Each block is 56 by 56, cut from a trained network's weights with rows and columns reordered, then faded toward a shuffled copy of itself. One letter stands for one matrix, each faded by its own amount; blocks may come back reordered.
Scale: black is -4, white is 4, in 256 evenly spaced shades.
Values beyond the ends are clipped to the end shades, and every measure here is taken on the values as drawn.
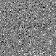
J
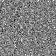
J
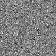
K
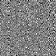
K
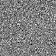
K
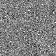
J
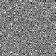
K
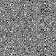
J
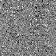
J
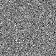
J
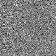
K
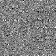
K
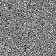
K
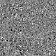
K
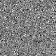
K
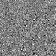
K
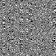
K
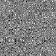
K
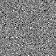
K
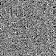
J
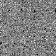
K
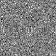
K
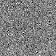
J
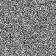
J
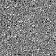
K
